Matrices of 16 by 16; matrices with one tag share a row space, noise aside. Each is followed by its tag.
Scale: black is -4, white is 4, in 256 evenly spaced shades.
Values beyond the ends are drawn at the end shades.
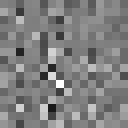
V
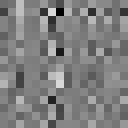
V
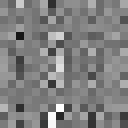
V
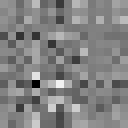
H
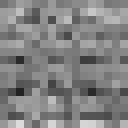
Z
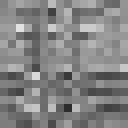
Z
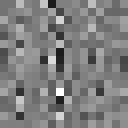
V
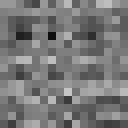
Z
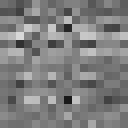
Z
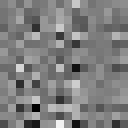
H
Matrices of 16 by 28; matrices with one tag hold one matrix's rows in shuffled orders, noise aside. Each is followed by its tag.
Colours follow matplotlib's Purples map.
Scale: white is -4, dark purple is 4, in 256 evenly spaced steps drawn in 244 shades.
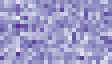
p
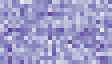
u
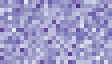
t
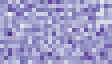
u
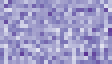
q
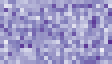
q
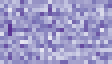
u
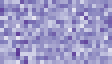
p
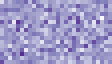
t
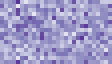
p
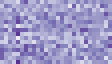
p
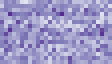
u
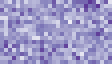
q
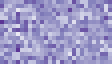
p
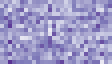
u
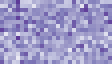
p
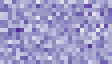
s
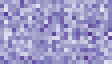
q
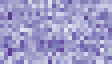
u
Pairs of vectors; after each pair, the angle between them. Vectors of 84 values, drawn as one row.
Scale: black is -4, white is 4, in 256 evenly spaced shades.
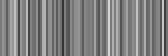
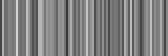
orthogonal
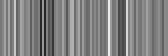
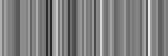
orthogonal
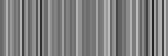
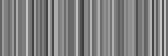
partly aligned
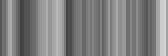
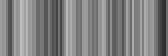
nearly opposite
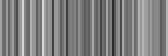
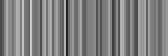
partly aligned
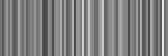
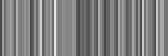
orthogonal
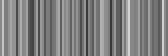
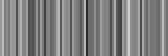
nearly parallel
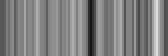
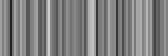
partly opposed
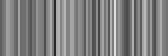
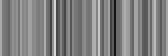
nearly opposite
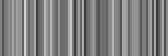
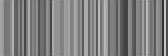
partly opposed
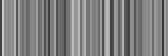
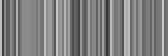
nearly opposite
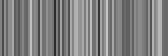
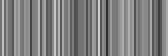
nearly opposite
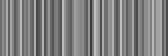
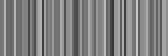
partly opposed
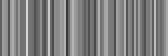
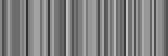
nearly opposite
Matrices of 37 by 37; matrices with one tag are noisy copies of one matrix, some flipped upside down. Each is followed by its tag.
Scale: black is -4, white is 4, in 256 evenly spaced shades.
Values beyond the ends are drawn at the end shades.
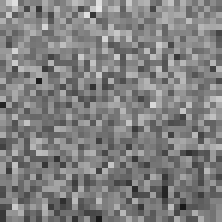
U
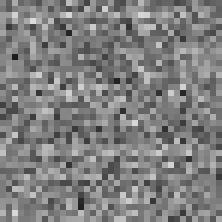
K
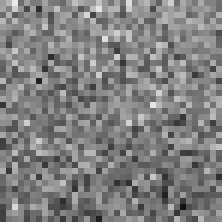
U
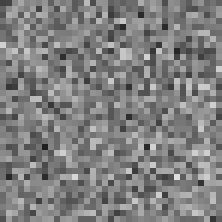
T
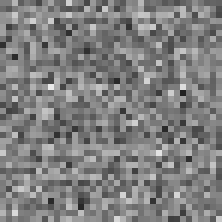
K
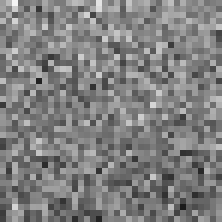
U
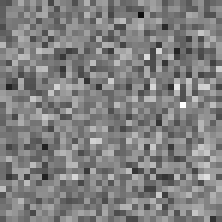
T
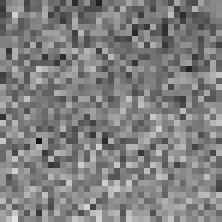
U
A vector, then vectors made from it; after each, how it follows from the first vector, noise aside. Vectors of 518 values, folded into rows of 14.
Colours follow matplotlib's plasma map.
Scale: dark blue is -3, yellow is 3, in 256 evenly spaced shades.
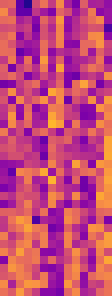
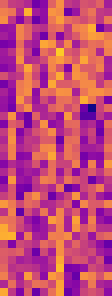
wrapped around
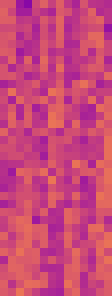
shrunk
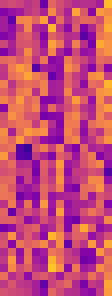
wrapped around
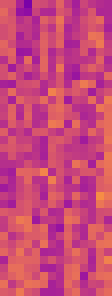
shrunk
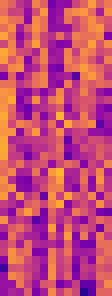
reversed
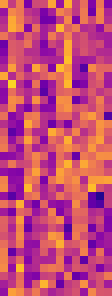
wrapped around
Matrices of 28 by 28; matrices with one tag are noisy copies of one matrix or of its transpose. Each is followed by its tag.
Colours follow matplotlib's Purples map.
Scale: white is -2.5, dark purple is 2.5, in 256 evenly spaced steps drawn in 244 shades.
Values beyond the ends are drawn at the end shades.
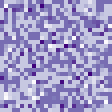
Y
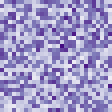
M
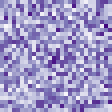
Y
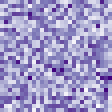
Y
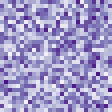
M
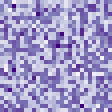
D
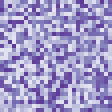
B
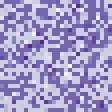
M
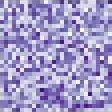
Y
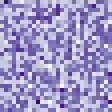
D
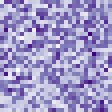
M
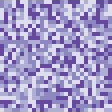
Y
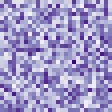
D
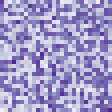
B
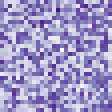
B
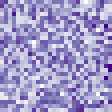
Y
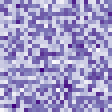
D
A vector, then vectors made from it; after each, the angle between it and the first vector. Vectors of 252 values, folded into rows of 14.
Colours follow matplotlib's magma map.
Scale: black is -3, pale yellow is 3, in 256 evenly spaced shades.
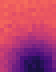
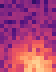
nearly opposite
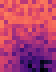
nearly parallel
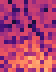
partly opposed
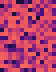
orthogonal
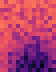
nearly parallel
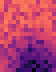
nearly parallel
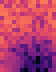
nearly parallel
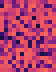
orthogonal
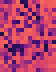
orthogonal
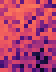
partly aligned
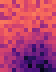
nearly parallel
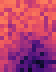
nearly parallel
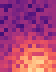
nearly opposite
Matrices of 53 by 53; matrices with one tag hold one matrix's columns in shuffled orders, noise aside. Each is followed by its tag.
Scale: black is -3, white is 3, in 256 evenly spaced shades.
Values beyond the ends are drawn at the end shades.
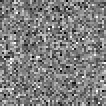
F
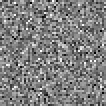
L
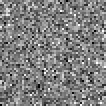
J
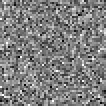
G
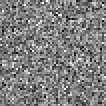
L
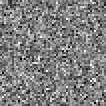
G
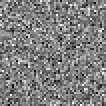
J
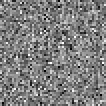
F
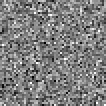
J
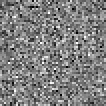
F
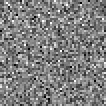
L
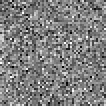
F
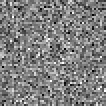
F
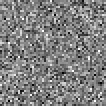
G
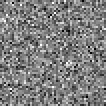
L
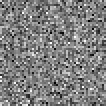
F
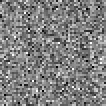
F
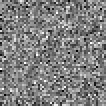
F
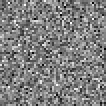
L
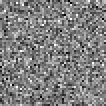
L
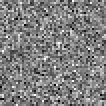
G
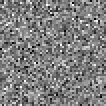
L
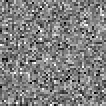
J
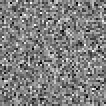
L
